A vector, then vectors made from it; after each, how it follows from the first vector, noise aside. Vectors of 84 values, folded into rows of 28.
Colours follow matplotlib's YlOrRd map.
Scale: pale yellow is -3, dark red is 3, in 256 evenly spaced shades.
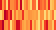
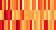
copied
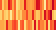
reversed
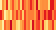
negated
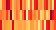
wrapped around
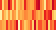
reversed
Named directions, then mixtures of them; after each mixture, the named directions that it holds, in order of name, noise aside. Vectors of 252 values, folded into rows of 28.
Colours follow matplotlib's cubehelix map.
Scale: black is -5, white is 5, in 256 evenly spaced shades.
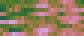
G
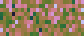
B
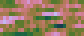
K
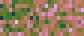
B, G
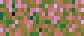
B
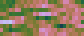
G, K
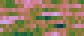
K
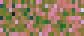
B, G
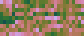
B, K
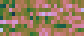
B, G, K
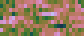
B, G, K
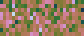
B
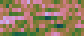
K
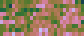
B, G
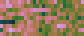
G, K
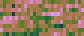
B, K
